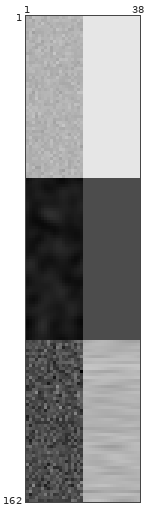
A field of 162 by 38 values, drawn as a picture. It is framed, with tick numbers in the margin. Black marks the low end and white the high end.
The table splits into 3 rows of 2 panels. Panel 1,1: high, fine-grained, faint in contrast. Panel 1,2: very high, flat. Panel 2,1: very low, blotchy, faint in contrast. Panel 2,2: low, flat. Panel 3,1: low, fine-grained. Panel 3,2: high, streaked across, faint in contrast.
